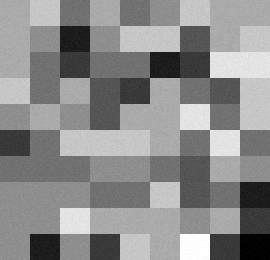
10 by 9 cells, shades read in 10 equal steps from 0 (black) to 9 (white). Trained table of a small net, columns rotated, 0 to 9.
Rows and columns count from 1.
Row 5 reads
5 6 5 3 6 6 8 4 7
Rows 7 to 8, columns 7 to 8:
3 6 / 3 4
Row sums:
51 47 39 42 50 49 40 38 49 37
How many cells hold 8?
5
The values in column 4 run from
2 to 7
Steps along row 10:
down up down up down up down down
